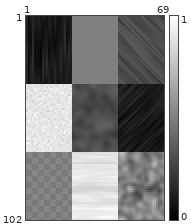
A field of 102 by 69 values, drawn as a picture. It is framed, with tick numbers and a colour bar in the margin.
It is made of 3 by 3 panels. Panel 1,1: very low, streaked downward, faint in contrast. Panel 1,2: middling, flat. Panel 1,3: low, slanting down to the right, faint in contrast. Panel 2,1: very high, fine-grained, faint in contrast. Panel 2,2: low, blotchy, faint in contrast. Panel 2,3: very low, slanting up to the right, faint in contrast. Panel 3,1: middling, checkered, faint in contrast. Panel 3,2: very high, streaked across, faint in contrast. Panel 3,3: middling, blotchy.
